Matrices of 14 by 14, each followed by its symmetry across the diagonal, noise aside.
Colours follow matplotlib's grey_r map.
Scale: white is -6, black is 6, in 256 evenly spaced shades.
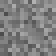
antisymmetric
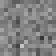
neither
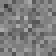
symmetric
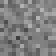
antisymmetric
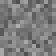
neither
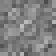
symmetric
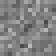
symmetric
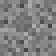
symmetric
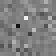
antisymmetric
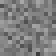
neither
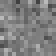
antisymmetric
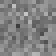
neither
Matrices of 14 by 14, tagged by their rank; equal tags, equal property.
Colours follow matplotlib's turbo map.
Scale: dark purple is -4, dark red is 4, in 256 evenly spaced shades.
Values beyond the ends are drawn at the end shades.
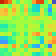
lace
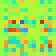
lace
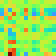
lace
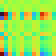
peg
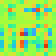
lace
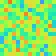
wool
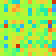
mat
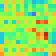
mat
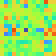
mat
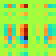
peg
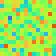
wool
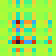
peg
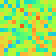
wool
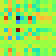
lace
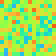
wool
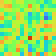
mat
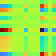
peg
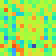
mat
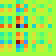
peg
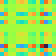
peg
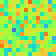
wool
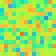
wool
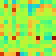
mat
